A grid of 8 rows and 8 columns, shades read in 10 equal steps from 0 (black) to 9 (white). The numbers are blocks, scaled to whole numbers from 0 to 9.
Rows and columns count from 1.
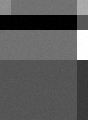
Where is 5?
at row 1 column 1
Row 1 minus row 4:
1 0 0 0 0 0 0 -3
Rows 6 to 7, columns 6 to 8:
3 3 2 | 3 3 2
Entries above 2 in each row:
8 1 8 8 7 7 7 7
